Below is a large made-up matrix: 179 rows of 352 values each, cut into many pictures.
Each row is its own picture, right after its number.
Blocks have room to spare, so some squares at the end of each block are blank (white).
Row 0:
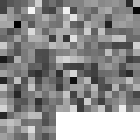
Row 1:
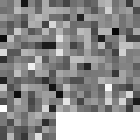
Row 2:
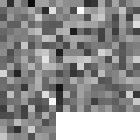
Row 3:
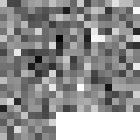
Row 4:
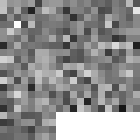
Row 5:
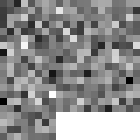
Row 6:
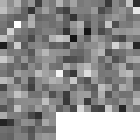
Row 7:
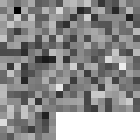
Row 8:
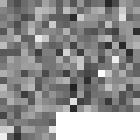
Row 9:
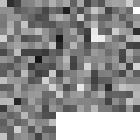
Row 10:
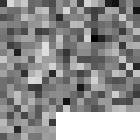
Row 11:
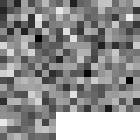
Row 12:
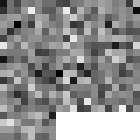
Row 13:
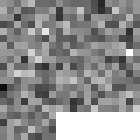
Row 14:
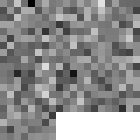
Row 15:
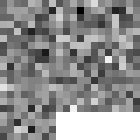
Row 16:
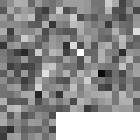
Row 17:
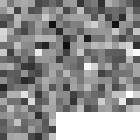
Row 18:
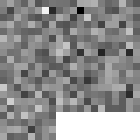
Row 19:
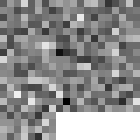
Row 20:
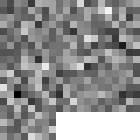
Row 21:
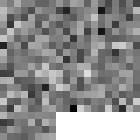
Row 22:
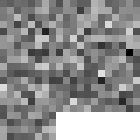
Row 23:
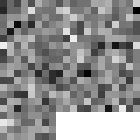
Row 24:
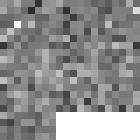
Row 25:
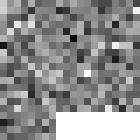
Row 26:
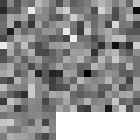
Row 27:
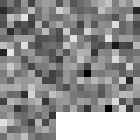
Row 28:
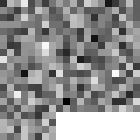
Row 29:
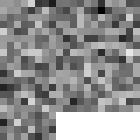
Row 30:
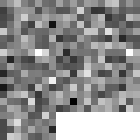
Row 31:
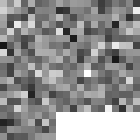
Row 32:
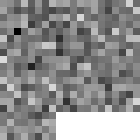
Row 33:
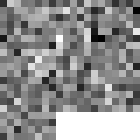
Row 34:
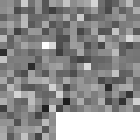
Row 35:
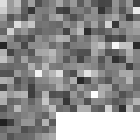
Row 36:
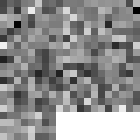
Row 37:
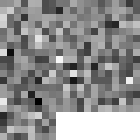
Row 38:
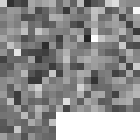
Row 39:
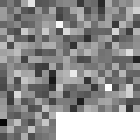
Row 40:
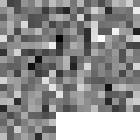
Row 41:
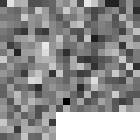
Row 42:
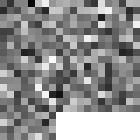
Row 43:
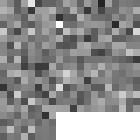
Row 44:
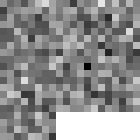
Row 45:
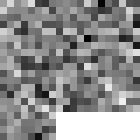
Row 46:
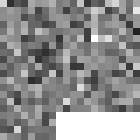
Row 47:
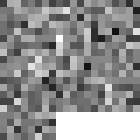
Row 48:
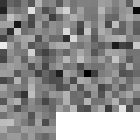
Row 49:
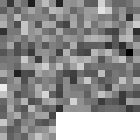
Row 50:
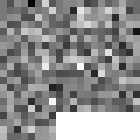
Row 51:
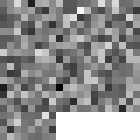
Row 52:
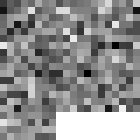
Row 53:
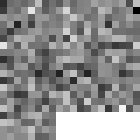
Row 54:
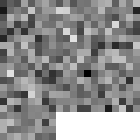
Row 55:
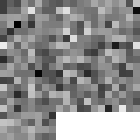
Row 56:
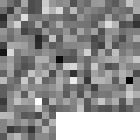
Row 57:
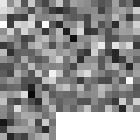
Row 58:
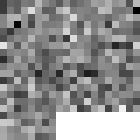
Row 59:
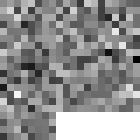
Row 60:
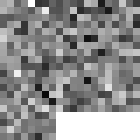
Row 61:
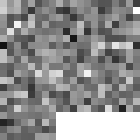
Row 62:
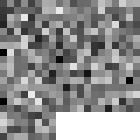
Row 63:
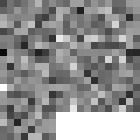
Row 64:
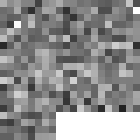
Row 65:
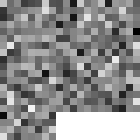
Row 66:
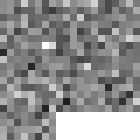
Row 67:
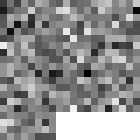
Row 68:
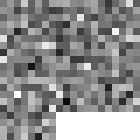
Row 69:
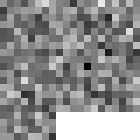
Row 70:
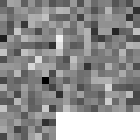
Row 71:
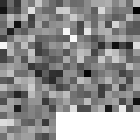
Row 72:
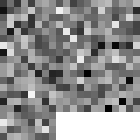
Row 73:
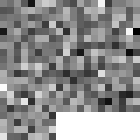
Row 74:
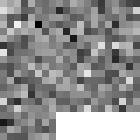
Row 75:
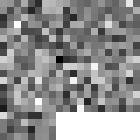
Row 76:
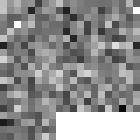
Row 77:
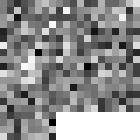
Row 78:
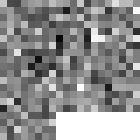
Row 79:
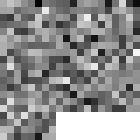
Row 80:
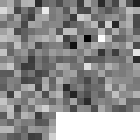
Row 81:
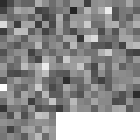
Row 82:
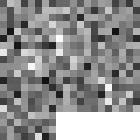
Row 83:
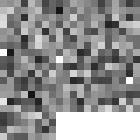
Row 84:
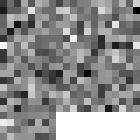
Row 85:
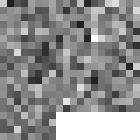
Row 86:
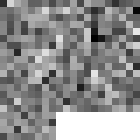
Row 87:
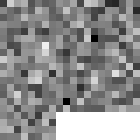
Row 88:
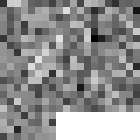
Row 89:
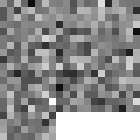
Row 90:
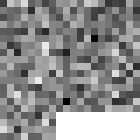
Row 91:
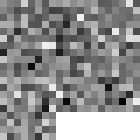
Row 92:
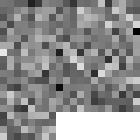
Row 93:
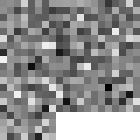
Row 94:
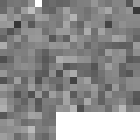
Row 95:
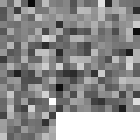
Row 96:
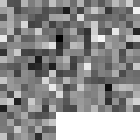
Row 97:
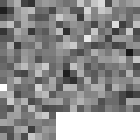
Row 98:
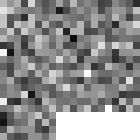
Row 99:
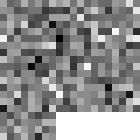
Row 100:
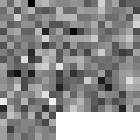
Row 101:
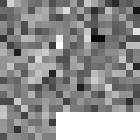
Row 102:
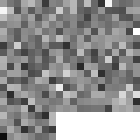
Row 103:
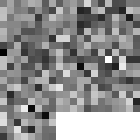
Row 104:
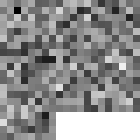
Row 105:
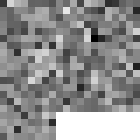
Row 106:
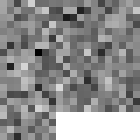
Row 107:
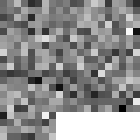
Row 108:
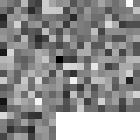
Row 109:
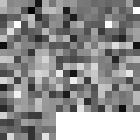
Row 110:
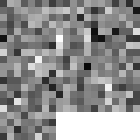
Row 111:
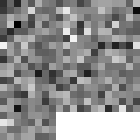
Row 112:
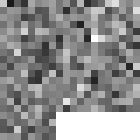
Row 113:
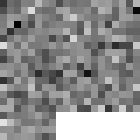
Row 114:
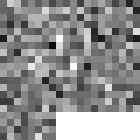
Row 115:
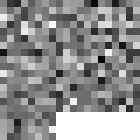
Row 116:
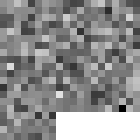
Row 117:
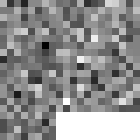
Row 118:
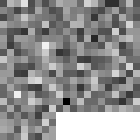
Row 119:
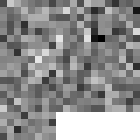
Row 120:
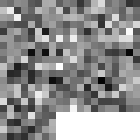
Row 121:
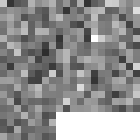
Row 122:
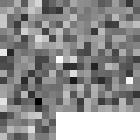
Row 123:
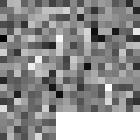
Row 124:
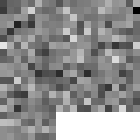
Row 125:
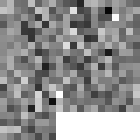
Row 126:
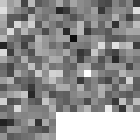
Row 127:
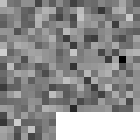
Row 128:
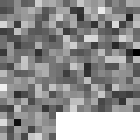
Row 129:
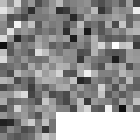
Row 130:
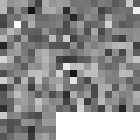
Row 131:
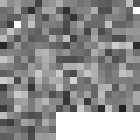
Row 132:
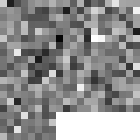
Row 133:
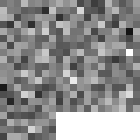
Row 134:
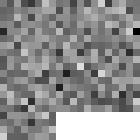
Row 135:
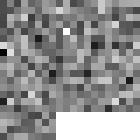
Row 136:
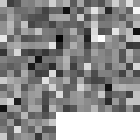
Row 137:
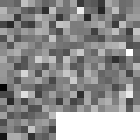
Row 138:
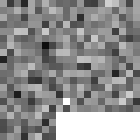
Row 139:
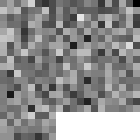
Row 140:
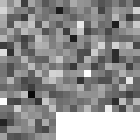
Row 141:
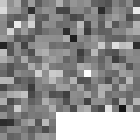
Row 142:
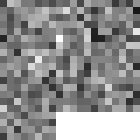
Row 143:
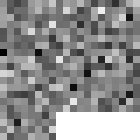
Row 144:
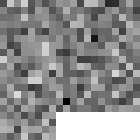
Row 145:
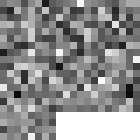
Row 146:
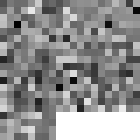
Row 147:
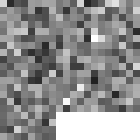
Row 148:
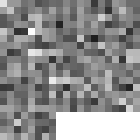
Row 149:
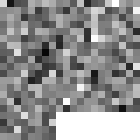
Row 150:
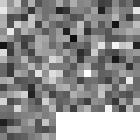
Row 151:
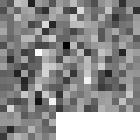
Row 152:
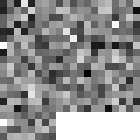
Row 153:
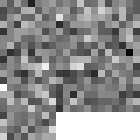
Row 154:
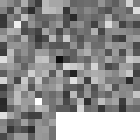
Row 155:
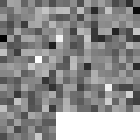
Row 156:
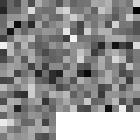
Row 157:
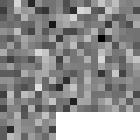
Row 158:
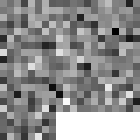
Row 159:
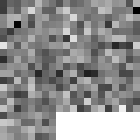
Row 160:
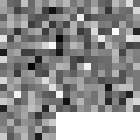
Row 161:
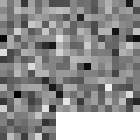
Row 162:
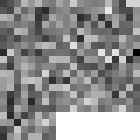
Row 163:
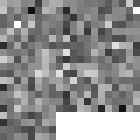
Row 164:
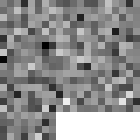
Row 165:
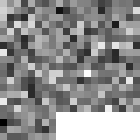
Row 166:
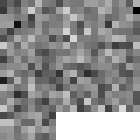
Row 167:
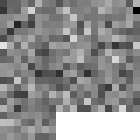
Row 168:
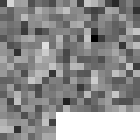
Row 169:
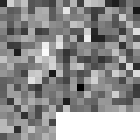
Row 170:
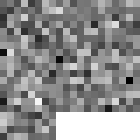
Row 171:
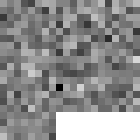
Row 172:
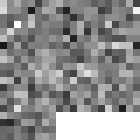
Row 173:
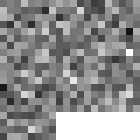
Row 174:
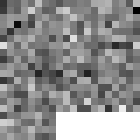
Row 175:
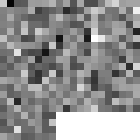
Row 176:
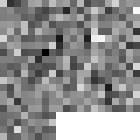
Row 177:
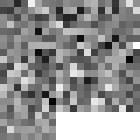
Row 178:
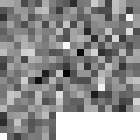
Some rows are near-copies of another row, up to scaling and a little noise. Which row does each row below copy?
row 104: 7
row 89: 95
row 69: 44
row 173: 133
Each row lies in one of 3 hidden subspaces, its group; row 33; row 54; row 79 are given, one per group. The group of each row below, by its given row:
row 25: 54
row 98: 54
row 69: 79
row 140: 54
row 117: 33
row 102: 79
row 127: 79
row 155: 33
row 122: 54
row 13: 79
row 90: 33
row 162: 79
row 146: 54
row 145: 79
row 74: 54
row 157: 79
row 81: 79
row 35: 54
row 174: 54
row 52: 54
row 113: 54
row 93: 33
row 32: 33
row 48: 54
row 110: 33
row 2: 79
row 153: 79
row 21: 54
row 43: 79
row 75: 54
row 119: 33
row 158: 33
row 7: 79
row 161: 33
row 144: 33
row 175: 33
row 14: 79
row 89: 79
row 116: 79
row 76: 54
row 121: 33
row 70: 33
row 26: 54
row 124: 54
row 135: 54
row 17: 79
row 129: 54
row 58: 54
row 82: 33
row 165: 54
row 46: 33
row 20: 79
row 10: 33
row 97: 79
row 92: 79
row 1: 33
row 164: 33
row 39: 79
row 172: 54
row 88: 33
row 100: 79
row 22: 79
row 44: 79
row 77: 79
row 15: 79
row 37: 54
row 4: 54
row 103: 79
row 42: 79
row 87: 33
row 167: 54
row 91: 33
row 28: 33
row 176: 33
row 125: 79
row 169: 33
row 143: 79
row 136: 33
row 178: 79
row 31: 54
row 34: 33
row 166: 54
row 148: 79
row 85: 33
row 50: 79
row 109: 54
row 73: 79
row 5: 54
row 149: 33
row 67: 54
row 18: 79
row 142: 33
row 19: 33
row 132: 33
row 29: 79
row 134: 79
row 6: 54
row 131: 54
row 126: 54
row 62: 54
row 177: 79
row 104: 79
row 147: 33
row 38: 33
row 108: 54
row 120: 79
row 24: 54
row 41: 33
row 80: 79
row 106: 79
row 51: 79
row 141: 54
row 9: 33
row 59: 79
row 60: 79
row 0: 54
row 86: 33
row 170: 54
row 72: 54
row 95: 79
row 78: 33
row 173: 79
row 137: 79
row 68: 33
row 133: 79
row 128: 79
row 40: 33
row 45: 79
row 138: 33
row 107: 79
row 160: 33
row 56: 54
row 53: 54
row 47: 33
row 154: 54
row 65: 79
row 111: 54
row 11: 54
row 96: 33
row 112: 33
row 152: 54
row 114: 33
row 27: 54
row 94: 54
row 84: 54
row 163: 54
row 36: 54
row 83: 54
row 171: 79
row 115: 79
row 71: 54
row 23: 54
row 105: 33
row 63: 79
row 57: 54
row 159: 54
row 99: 33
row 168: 33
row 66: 33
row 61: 54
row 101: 33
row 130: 54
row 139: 79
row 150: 54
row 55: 54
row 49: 79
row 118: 33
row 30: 79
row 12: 54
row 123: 33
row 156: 54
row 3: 33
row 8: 79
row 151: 79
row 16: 79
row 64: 54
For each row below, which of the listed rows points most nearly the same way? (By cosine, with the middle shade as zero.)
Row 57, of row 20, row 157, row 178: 178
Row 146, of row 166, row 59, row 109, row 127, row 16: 166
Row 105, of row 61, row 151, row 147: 151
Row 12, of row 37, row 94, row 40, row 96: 94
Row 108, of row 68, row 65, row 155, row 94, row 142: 68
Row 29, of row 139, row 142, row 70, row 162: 139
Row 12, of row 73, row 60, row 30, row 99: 73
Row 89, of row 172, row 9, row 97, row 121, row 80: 97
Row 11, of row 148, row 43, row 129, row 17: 148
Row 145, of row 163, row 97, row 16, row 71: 97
